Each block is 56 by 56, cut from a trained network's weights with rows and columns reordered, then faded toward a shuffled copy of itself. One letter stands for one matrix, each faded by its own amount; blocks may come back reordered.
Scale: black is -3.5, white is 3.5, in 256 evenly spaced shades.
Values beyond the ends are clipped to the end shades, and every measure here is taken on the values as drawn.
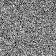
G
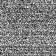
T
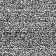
T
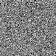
G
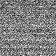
T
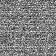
T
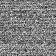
T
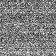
T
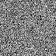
G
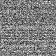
T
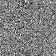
G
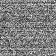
T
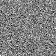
G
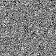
G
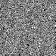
G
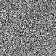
G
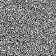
G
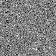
G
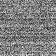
T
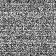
T
